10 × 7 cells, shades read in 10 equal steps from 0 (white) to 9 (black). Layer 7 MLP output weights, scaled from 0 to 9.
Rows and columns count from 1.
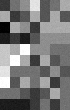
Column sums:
45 49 47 52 46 47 47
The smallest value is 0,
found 3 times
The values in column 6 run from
3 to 7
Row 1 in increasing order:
1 3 4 5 5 6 7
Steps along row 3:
down up up down same same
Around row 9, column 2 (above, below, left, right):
6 8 5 6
